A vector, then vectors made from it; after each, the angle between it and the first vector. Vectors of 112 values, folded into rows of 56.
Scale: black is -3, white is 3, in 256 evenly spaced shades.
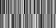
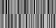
partly aligned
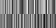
partly opposed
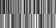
nearly parallel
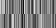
nearly opposite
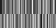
partly aligned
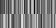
nearly parallel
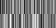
nearly parallel
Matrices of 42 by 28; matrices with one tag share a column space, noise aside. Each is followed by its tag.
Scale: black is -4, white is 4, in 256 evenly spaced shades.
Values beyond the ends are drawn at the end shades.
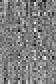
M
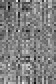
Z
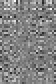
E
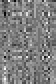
M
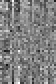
Z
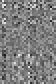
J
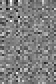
E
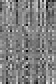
Z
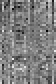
Z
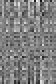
M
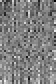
M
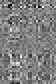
J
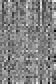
Z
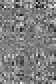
J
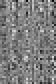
Z
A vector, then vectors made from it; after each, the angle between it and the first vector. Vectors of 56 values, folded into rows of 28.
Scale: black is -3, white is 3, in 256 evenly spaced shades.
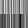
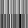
nearly parallel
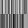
partly aligned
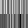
nearly parallel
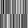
orthogonal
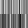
nearly parallel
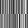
orthogonal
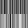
nearly opposite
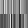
nearly parallel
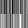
nearly opposite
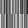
partly opposed
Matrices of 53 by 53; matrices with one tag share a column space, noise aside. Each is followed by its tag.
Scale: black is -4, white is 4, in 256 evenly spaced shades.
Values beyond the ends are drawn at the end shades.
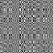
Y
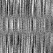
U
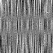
U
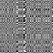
Y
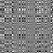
Y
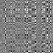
Y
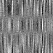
U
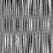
U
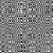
Y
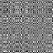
Y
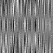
U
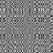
Y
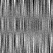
U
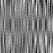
U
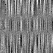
U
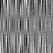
U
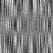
U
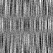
U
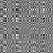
Y
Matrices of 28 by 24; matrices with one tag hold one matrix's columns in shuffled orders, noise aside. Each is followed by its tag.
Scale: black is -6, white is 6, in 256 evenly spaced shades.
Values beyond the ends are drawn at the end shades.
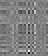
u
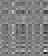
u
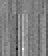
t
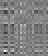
u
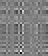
u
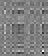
u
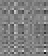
u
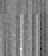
t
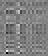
u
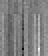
t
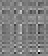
u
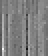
t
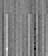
t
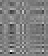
u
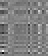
u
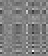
u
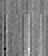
t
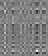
u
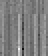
t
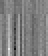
t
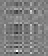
u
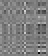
u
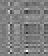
u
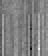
t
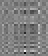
u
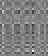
u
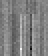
t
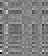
u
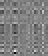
u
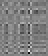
u
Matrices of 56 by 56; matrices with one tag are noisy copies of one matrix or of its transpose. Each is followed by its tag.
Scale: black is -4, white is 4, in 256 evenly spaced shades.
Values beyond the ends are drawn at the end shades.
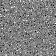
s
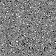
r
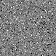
r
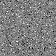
r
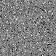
r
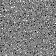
s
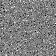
s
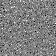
s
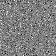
s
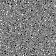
s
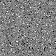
r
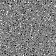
s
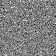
s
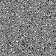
r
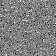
s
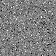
r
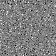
s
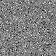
r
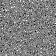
s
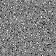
r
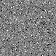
r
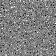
s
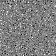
s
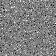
s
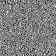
s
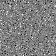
s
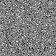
r
